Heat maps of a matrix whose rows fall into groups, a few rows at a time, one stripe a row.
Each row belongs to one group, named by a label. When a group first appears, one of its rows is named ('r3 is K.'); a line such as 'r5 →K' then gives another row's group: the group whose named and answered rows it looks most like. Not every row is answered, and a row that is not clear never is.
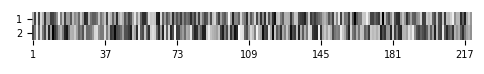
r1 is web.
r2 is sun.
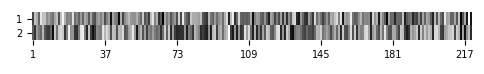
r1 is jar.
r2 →web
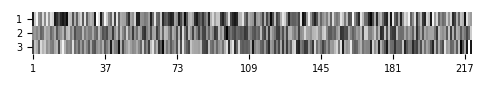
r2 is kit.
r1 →sun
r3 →jar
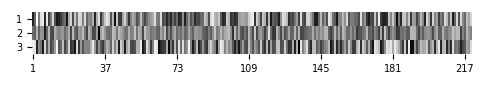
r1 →sun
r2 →web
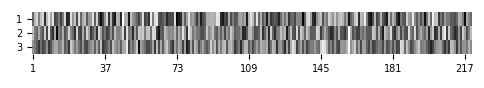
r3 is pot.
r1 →sun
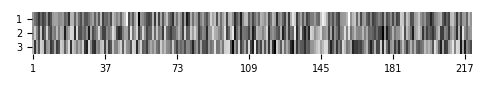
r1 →pot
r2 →pot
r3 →web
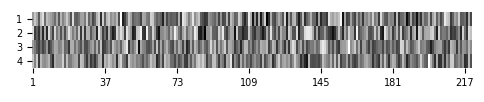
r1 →jar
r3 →pot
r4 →web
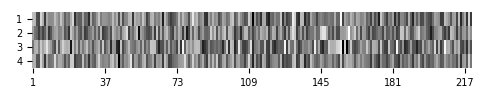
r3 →jar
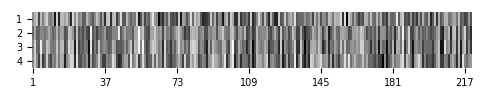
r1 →jar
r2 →pot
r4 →pot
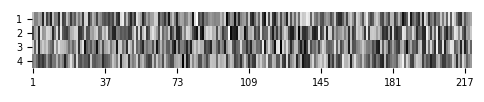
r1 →kit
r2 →sun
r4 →pot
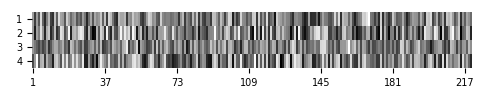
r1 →web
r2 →web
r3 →pot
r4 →web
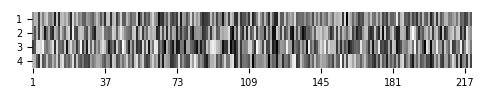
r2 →web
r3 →sun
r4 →pot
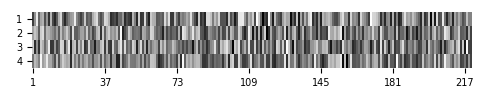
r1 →sun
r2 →jar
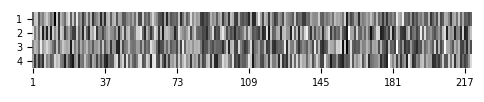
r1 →jar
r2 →kit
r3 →jar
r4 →kit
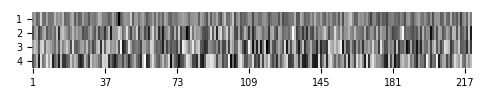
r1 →pot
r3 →jar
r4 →sun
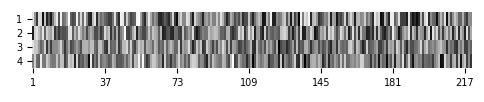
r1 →kit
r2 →sun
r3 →kit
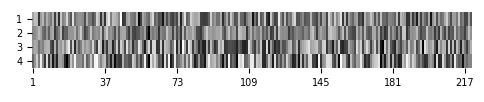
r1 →jar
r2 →sun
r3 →kit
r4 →sun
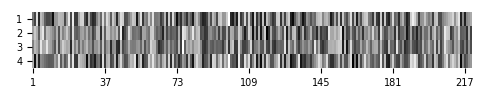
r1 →web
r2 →jar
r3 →jar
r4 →web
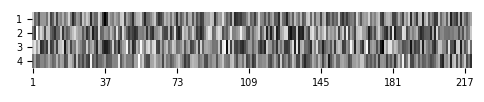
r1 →kit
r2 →sun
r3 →kit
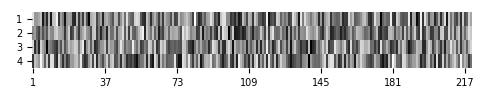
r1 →kit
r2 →kit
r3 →web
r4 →sun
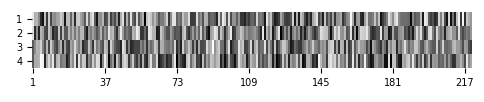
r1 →kit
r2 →web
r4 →sun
